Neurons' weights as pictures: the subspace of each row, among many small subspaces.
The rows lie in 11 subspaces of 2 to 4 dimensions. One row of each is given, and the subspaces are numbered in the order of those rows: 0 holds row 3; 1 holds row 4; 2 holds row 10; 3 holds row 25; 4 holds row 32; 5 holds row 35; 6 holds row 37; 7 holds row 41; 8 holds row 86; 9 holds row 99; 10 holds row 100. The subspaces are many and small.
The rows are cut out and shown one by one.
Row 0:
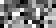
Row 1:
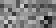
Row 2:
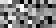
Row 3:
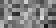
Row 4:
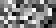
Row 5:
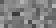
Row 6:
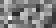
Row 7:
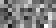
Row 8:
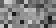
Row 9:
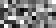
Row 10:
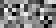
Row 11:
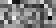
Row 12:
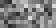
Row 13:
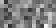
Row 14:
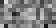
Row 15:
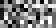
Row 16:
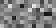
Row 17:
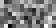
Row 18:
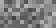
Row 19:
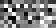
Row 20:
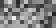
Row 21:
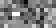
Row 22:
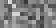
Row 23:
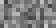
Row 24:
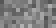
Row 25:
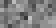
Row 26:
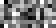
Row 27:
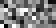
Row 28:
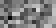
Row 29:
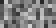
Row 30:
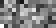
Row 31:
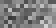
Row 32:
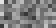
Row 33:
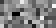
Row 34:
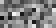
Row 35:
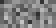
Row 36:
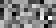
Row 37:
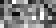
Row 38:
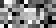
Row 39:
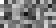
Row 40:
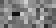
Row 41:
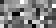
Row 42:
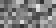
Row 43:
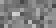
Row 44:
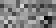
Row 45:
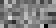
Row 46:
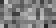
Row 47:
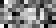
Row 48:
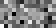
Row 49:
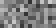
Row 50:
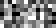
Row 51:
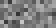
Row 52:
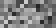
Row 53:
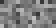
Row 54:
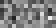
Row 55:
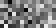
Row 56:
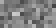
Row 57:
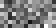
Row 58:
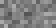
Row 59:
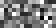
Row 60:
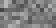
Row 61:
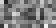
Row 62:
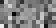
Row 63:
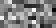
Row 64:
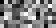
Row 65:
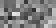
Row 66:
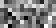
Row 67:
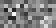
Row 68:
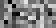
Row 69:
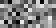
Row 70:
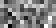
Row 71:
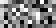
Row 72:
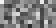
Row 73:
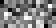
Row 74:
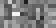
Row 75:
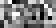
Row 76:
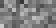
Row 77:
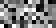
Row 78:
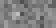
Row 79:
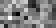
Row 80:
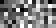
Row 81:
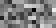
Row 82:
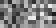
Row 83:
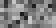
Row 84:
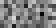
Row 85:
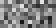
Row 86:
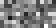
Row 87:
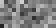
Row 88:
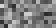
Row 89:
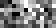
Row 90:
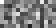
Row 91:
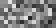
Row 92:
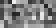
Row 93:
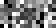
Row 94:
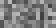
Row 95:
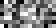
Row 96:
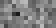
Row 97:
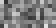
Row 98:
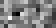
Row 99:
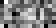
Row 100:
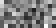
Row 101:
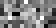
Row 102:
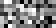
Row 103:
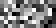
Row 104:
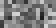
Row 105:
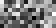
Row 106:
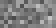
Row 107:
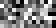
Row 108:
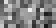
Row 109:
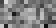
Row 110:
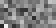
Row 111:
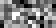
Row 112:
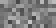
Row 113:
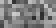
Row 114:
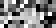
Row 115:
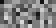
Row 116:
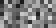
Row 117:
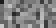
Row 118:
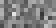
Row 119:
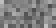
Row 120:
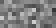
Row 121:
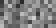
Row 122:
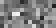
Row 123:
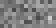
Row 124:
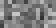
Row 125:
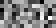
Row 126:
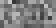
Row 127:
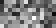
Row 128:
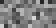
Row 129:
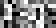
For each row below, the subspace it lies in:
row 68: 1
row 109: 9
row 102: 10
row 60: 3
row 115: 5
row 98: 3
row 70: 10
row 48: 5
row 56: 7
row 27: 8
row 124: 0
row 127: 6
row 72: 5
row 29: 9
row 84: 2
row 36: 2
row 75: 6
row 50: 0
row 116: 4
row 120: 7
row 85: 9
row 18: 6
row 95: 4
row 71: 5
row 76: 4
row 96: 3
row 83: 3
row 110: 8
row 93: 5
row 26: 9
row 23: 9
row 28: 3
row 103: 1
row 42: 2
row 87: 4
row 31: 0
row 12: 3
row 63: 7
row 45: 8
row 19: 2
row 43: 7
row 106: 0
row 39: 4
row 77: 8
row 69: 8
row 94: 0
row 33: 7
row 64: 4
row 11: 6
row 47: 9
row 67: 2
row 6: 3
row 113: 6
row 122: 7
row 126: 6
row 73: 10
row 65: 1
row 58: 4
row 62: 5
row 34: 7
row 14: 9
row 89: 3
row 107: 0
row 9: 8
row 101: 1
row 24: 10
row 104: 0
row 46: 9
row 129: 1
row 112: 8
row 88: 4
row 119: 10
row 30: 4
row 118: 2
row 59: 2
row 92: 6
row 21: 3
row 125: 2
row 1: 0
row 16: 10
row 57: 8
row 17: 10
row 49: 10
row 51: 8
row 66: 10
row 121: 4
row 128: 8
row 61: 9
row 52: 0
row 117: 5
